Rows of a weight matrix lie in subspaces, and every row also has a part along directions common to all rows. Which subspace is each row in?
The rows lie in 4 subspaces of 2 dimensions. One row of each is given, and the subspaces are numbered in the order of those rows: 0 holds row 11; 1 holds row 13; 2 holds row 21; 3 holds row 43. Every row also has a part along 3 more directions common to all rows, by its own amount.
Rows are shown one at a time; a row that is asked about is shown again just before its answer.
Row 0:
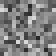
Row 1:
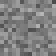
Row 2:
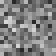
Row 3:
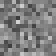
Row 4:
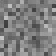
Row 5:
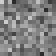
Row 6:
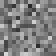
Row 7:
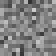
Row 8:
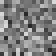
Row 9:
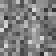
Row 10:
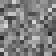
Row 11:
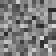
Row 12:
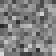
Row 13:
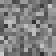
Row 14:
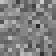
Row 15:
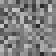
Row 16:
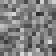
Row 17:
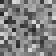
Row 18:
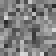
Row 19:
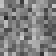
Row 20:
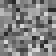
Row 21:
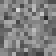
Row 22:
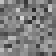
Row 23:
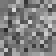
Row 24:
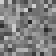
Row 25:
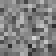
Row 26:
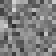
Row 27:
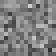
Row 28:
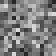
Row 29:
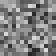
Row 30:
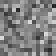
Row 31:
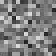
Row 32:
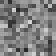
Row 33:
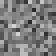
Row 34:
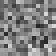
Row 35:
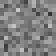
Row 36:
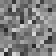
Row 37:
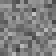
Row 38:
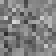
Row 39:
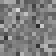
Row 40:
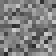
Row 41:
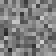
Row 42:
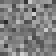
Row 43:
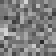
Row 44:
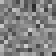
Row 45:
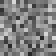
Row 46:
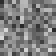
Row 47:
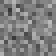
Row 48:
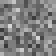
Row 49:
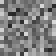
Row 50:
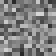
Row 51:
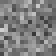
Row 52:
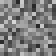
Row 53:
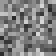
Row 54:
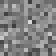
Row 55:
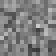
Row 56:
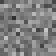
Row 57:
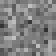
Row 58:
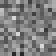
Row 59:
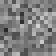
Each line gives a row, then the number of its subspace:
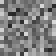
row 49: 2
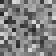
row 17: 1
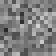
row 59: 3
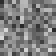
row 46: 3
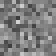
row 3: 0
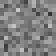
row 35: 3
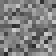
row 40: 3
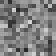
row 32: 3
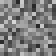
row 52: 1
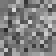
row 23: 3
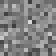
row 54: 0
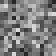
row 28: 2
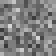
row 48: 3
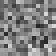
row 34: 0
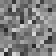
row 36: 3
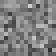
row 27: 0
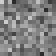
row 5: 1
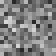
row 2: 1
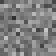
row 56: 2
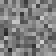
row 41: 3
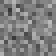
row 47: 3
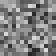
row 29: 0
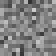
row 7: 2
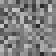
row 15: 1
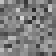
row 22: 1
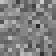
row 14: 1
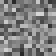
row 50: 1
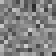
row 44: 1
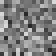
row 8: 2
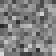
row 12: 1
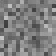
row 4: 2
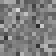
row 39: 1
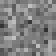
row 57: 3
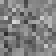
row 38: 3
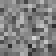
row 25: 0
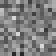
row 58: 2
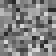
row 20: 0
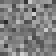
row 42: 2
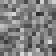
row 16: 1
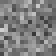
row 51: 3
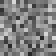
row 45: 0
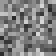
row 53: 1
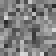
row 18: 2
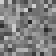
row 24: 3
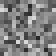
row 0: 0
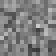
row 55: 0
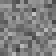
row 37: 2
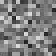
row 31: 0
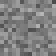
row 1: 1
